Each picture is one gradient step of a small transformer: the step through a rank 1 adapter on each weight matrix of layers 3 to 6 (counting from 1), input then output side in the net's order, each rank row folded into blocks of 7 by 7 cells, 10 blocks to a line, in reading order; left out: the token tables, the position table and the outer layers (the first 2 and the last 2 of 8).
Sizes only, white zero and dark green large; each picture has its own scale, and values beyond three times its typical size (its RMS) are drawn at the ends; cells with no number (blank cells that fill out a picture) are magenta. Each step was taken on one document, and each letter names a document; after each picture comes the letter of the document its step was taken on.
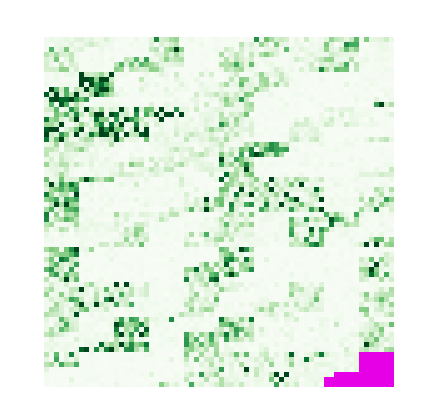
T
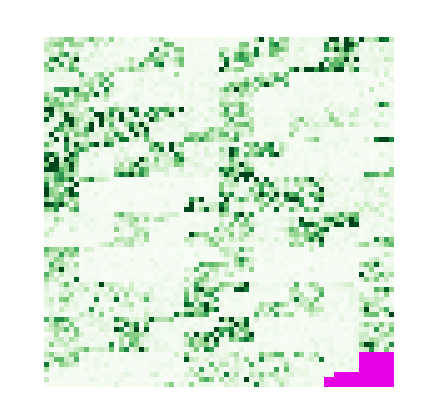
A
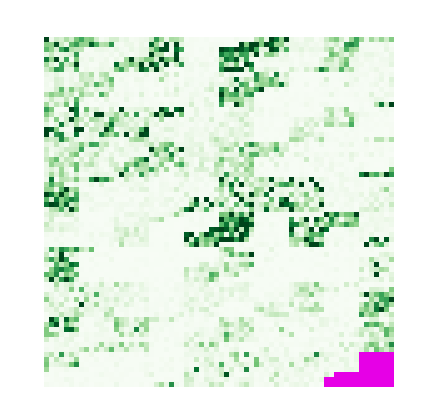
T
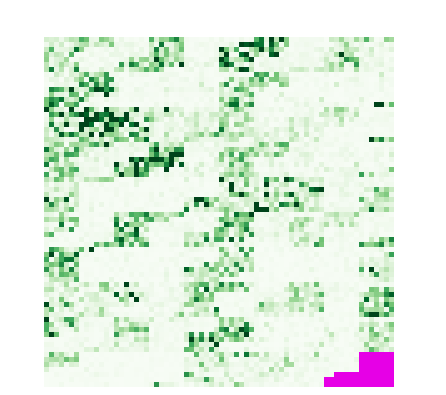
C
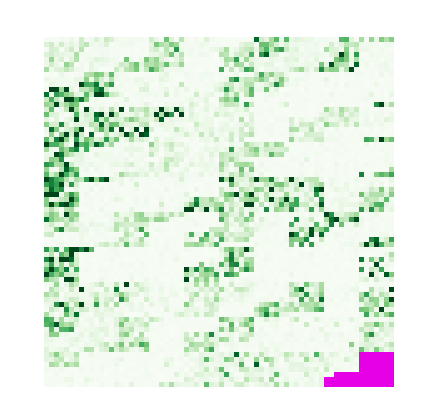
T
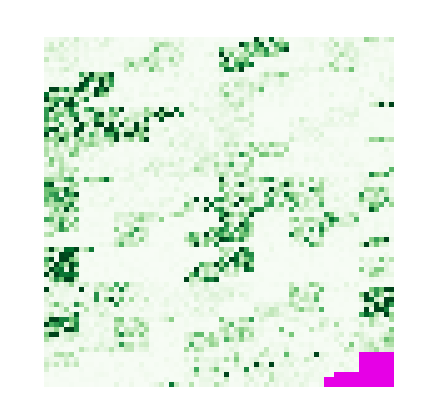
T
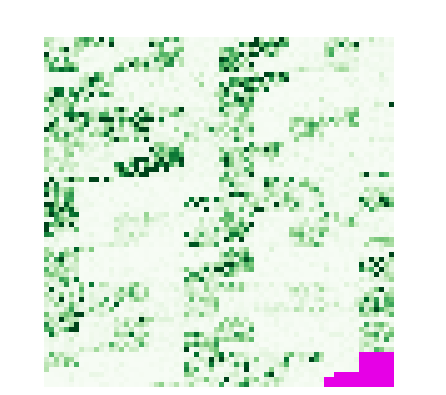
C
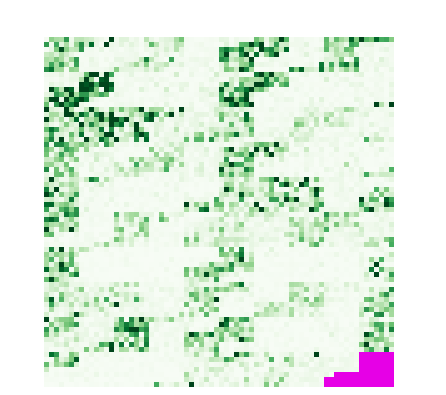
C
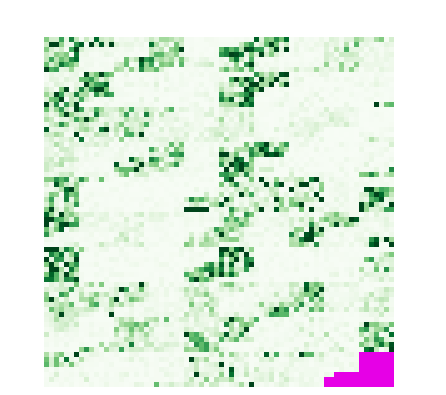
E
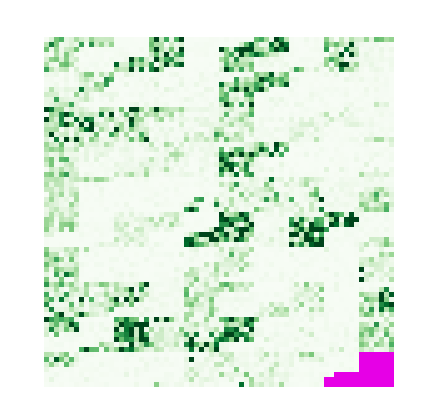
E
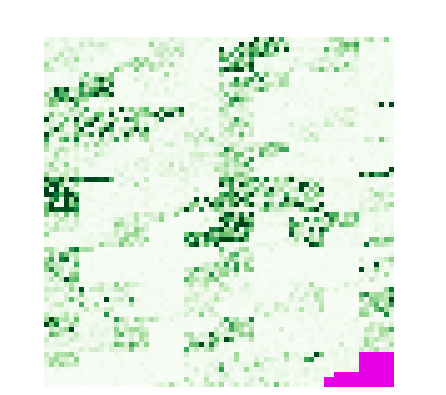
T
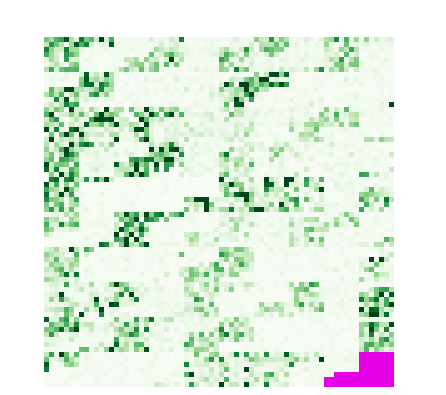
C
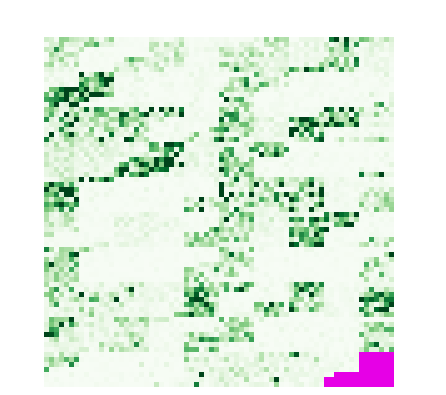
A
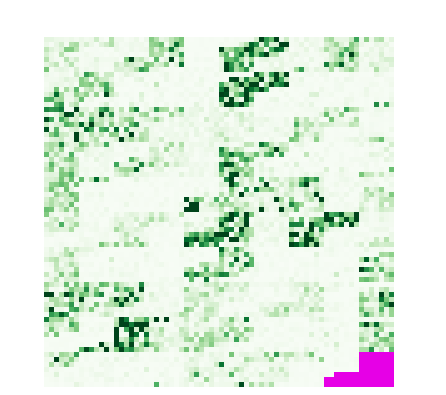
E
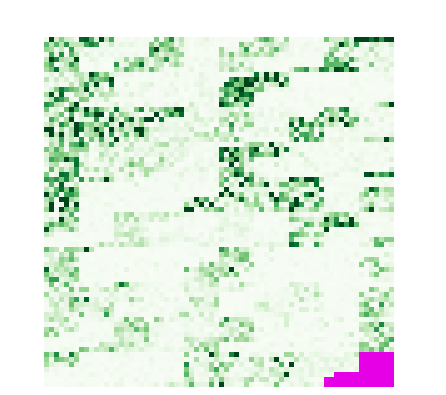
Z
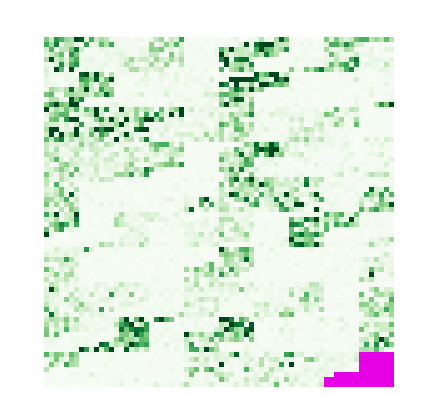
Z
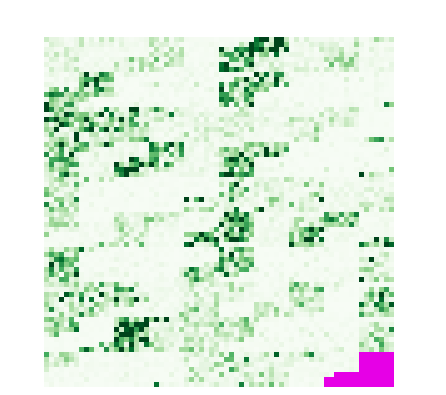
E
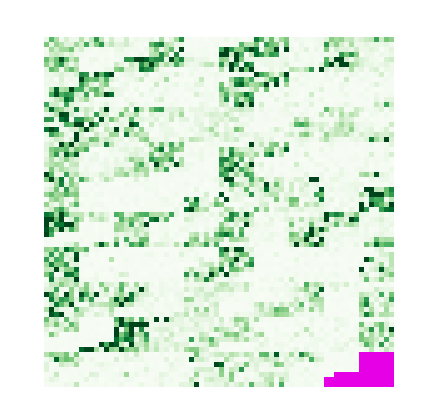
E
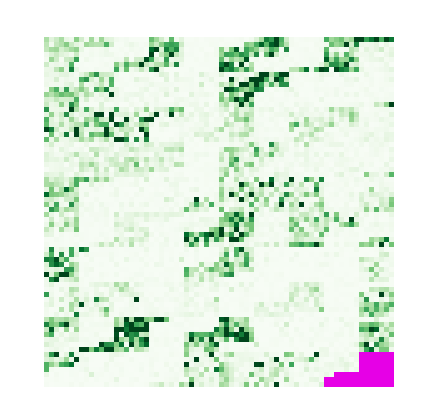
Z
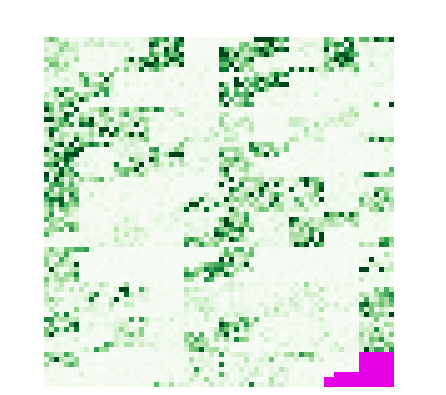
E
